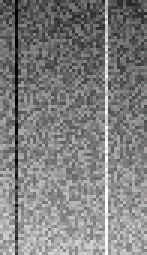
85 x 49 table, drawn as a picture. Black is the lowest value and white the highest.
Slope: up to the bottom. Odd lines: columns 6 and 36. Average level on the scale: 50%.
